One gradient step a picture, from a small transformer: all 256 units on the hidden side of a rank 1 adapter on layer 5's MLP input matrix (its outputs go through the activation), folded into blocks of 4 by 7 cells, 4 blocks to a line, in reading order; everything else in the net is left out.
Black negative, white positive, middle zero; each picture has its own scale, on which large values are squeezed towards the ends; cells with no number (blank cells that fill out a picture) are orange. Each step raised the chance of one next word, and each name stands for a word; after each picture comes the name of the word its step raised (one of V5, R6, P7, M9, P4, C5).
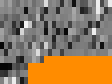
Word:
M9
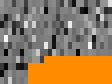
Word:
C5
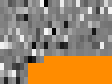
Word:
M9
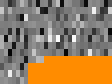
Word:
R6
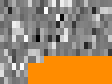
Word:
C5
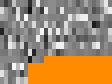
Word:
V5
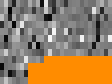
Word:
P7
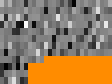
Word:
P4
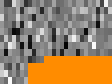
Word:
V5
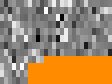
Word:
C5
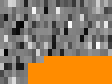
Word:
P7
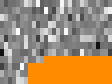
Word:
P7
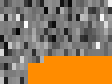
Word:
P4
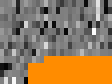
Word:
M9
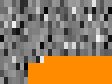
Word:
P4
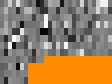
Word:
P4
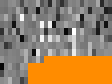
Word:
M9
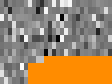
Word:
C5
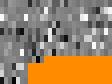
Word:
V5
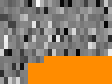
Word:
C5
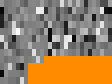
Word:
V5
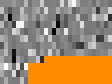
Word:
P4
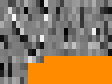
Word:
M9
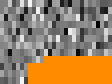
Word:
R6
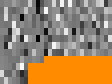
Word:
C5
